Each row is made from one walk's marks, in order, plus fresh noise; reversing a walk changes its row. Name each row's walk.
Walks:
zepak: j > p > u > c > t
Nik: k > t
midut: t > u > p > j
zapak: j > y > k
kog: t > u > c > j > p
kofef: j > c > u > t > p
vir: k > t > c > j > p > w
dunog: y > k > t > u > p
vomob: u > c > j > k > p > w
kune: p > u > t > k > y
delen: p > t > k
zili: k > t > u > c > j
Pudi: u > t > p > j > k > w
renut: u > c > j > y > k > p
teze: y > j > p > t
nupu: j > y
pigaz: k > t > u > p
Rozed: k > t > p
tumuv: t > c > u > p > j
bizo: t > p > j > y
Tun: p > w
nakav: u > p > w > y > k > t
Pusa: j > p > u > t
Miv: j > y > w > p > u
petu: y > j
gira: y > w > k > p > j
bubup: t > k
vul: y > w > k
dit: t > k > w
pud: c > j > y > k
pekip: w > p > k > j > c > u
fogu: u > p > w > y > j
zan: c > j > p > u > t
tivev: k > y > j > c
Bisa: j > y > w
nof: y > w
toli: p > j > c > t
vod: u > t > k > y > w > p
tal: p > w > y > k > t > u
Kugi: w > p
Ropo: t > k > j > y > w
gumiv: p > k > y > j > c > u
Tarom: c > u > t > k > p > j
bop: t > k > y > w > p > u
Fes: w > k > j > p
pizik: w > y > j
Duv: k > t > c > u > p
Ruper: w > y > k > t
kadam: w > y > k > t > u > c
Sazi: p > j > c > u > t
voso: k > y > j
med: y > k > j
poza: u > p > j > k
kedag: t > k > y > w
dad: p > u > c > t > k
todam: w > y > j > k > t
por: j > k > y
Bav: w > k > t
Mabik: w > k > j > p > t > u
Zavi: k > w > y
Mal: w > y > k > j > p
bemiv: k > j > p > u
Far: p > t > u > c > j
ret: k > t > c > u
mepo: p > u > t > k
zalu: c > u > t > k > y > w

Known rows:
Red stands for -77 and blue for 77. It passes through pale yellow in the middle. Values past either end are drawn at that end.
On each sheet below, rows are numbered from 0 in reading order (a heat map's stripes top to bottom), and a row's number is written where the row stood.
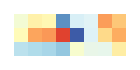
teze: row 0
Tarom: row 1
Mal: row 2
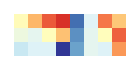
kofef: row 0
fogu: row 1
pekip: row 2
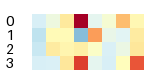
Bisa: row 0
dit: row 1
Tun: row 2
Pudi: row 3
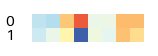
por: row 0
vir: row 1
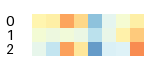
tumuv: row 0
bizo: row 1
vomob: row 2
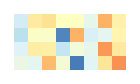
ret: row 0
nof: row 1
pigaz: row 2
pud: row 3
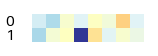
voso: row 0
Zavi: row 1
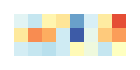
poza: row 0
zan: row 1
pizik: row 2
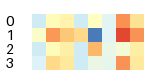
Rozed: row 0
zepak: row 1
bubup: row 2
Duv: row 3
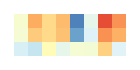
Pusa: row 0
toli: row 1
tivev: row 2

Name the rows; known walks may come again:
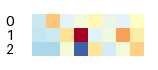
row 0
kadam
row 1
zapak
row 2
gira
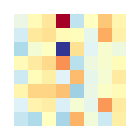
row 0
Miv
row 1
ret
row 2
Zavi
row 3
midut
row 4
bubup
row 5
kog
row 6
pigaz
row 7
Ropo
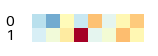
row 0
med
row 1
Bisa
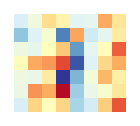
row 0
zili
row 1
vul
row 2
fogu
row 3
Tarom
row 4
bemiv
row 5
zalu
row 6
nakav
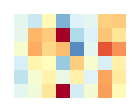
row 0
petu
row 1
mepo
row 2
Pusa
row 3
bop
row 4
Nik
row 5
nupu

